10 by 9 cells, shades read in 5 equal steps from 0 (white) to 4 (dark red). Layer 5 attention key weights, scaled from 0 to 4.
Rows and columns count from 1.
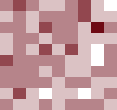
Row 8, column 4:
2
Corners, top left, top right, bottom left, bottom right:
2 0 2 1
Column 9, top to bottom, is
0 1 2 1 2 2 2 1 2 1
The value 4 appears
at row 3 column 8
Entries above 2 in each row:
2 1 2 0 2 1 0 0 1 0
